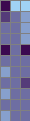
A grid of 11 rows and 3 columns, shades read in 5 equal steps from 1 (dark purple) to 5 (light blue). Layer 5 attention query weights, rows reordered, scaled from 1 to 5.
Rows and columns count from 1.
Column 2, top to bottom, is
5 3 3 3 3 3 3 3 3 3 3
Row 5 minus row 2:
-1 0 -3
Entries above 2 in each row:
2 2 3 3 1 3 3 2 3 3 3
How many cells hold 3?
20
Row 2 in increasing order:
2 3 4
